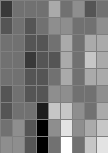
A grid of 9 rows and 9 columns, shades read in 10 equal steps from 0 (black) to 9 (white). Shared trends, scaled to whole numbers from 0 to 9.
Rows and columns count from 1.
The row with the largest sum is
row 9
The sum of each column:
32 38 28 21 43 56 39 47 53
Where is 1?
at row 7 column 4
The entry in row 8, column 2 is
5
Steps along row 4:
same down up same up down up down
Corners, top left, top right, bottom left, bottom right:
2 4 5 8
